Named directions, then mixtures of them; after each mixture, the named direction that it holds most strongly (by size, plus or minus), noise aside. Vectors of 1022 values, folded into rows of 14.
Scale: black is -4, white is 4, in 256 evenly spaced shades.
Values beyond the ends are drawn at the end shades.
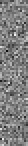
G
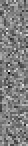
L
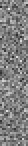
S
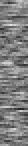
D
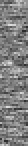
D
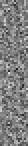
L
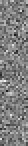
G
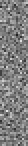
S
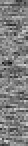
D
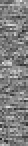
D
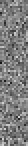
G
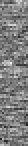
D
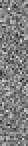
S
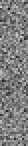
S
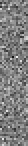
S
